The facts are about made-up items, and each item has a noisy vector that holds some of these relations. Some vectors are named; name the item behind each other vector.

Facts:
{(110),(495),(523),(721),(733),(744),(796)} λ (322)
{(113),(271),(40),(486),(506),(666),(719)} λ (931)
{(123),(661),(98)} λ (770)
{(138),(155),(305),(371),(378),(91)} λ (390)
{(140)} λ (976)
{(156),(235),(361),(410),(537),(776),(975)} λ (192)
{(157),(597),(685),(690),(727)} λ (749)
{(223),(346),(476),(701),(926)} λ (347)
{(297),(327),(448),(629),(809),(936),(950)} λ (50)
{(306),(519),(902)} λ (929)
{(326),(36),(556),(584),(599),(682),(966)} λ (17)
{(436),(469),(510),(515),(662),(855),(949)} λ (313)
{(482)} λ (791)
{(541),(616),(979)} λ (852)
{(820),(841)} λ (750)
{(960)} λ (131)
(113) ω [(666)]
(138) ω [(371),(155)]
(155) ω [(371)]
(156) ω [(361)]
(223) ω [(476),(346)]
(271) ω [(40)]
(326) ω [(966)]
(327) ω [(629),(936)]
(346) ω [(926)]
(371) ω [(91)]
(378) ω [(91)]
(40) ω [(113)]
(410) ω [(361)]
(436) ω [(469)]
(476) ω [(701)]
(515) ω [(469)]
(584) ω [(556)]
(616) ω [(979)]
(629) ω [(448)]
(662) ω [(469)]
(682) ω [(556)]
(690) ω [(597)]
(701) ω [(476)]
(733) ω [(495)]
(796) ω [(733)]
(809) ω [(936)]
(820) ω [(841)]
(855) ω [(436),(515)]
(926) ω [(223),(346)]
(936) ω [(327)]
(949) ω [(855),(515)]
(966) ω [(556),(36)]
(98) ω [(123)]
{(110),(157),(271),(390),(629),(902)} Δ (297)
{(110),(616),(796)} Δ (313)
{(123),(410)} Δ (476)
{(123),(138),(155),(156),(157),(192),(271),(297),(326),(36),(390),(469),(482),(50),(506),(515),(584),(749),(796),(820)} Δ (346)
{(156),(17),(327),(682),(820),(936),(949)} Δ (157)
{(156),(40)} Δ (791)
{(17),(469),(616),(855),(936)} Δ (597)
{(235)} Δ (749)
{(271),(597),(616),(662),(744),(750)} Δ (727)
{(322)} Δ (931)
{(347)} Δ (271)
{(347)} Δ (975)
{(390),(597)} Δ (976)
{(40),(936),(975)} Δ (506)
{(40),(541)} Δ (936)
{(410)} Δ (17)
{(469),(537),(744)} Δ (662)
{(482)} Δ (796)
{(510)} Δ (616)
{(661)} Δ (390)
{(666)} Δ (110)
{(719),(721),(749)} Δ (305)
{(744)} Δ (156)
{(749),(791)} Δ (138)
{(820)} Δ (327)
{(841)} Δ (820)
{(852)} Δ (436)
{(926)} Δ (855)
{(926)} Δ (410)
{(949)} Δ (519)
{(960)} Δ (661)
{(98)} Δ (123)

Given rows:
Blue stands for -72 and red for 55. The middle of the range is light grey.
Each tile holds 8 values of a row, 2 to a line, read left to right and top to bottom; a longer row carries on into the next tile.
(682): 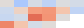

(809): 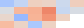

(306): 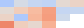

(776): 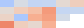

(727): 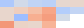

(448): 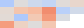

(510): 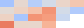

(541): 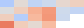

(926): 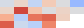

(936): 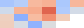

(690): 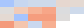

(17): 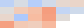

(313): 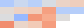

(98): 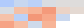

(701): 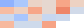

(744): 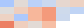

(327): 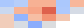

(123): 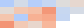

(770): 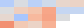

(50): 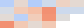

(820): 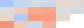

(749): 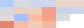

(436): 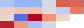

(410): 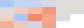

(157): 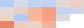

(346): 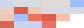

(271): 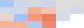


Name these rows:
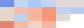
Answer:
(91)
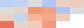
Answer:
(519)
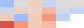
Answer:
(719)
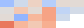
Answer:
(305)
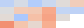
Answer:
(390)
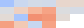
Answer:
(156)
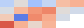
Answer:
(469)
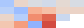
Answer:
(40)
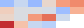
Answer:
(852)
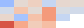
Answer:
(721)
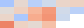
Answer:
(537)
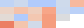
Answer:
(661)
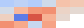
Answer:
(855)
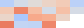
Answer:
(223)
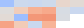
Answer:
(616)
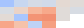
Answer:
(733)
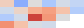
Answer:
(966)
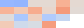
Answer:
(476)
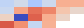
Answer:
(515)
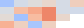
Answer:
(629)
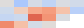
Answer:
(584)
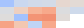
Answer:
(796)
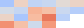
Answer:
(666)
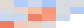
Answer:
(556)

